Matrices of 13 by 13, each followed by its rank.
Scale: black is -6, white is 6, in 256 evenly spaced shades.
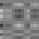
one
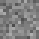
full rank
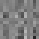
two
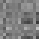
two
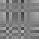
one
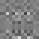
two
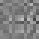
two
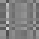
one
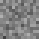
full rank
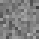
full rank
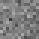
full rank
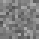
full rank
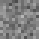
full rank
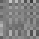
two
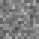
full rank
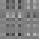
one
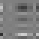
one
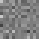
two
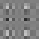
one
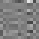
two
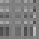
one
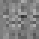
two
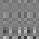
one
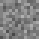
full rank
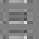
one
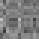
two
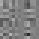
two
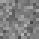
full rank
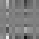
one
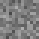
full rank
